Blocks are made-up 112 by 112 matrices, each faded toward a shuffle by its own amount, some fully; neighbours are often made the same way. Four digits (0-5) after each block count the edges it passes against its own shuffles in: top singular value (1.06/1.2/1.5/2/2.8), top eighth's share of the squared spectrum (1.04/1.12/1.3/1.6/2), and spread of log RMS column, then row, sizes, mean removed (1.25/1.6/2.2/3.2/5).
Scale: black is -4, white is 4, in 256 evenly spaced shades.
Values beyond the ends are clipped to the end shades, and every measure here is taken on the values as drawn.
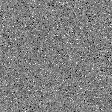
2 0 0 0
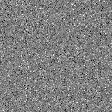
3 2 0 0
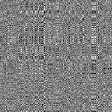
5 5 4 3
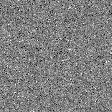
0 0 0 0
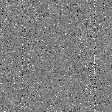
2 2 2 0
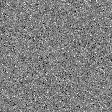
1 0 0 0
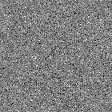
0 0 0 0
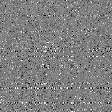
4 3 1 3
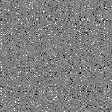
4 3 2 2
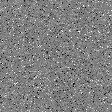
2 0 0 0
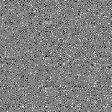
4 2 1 2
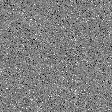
2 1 0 0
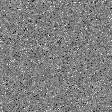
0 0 0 0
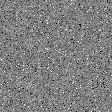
0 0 0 0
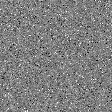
2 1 0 0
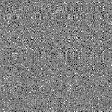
4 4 2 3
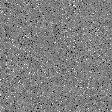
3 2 1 0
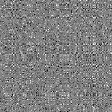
5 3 2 2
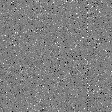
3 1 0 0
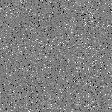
3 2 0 0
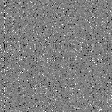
4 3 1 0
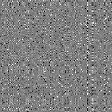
5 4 3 2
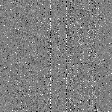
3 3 3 0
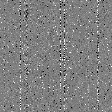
3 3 3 0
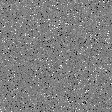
0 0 0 0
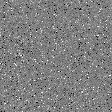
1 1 0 0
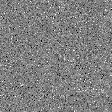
3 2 0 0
